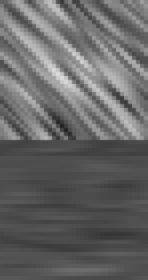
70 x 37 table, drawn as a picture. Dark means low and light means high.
It is made of 2 by 1 panels. Panel 1,1: middling, slanting down to the right, strong in contrast. Panel 2,1: low, streaked across, faint in contrast.
